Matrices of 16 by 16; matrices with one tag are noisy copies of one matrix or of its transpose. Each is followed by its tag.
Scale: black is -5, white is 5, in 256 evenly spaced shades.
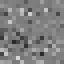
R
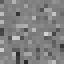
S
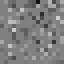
R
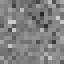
R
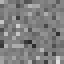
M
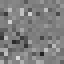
R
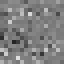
R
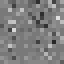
R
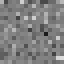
M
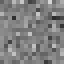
S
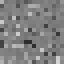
M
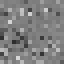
R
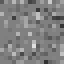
S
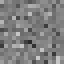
M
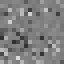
R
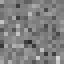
M
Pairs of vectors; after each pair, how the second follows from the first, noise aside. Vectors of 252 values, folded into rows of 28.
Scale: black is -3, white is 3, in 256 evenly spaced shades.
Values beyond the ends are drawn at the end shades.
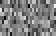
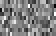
negated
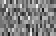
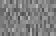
shrunk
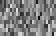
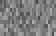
shrunk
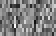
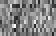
sign-scrambled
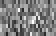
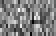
sign-scrambled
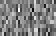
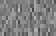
shrunk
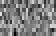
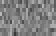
shrunk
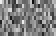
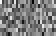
sign-scrambled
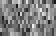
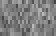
shrunk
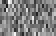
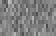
shrunk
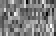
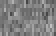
shrunk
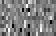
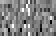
sign-scrambled
